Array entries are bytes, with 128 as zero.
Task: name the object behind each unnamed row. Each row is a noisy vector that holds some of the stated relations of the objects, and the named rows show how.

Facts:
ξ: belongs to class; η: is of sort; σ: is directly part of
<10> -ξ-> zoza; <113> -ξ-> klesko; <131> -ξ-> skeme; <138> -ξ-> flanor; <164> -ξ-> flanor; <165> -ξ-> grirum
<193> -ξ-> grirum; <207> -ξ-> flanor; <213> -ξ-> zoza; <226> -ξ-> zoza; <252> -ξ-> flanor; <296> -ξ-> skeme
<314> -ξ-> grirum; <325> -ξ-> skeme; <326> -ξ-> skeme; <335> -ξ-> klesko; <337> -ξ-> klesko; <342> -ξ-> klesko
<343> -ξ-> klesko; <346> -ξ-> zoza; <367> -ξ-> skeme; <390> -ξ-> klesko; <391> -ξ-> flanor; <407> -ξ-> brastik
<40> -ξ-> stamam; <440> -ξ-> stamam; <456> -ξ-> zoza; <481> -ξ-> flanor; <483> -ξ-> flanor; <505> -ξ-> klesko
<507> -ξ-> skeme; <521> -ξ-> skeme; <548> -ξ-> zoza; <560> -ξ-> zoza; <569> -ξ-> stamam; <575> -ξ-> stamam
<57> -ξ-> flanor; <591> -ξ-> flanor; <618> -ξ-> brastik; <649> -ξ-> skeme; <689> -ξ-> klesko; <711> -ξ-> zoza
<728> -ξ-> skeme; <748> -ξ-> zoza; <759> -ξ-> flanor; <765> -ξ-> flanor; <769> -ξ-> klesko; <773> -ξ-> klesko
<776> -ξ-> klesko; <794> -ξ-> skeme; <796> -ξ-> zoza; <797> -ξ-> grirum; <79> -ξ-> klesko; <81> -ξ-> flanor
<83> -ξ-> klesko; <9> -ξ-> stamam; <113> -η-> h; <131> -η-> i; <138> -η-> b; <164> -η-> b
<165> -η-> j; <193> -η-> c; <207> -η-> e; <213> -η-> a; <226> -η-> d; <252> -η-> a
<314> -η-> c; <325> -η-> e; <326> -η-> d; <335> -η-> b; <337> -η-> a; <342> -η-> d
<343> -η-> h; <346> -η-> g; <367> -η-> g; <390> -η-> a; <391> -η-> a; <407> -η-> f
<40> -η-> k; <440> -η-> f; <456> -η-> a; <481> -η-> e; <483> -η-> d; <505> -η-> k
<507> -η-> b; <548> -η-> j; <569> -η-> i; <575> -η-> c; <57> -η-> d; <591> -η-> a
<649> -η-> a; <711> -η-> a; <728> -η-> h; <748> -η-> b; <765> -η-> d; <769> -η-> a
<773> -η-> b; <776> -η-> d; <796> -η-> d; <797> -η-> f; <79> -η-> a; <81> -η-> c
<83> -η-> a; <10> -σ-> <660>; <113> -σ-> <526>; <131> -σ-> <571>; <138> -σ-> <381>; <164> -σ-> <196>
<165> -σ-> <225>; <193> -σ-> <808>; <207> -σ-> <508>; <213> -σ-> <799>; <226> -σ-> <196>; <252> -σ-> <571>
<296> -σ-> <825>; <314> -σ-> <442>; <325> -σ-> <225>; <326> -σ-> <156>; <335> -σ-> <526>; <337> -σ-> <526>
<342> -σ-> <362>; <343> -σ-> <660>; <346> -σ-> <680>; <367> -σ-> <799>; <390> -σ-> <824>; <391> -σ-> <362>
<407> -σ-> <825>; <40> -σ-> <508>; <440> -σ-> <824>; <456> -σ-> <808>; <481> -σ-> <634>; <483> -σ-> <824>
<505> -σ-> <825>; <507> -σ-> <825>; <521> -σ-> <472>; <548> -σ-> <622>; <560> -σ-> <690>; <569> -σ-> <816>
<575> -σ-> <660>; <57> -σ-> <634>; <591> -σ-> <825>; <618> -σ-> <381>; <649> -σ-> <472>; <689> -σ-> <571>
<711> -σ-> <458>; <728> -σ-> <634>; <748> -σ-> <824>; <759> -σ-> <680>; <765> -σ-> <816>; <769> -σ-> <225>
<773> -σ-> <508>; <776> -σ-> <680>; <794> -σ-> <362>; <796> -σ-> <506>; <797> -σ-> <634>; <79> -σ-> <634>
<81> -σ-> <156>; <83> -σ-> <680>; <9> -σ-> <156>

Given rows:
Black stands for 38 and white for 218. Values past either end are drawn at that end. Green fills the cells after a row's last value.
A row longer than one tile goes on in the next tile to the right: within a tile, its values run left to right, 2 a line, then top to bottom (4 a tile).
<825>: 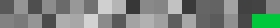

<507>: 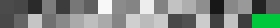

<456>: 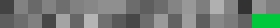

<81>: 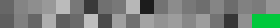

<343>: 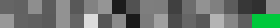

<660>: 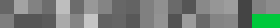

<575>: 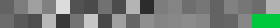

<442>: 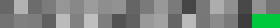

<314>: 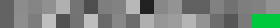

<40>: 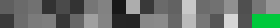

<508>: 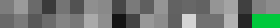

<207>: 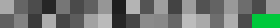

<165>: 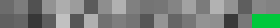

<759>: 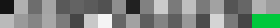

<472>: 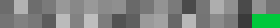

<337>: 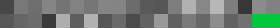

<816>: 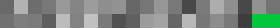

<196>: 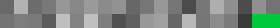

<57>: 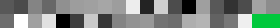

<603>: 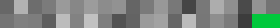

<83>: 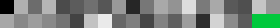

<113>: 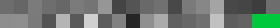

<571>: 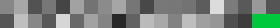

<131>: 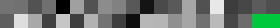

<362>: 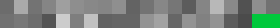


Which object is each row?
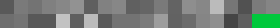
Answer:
<794>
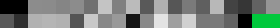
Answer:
<440>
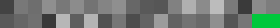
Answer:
<391>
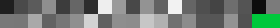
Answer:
<407>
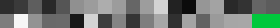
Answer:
<728>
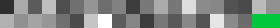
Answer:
<346>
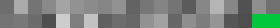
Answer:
<225>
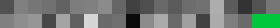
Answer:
<569>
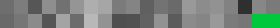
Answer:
<367>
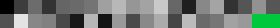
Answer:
<797>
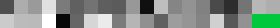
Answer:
<776>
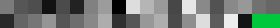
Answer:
<773>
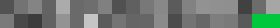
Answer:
<10>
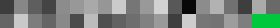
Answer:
<634>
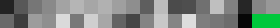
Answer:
<824>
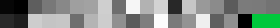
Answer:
<748>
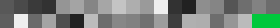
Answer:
<481>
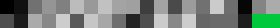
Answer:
<390>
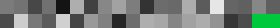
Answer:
<689>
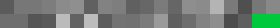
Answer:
<9>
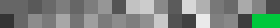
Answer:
<335>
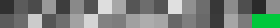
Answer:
<505>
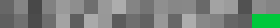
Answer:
<548>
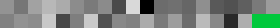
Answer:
<326>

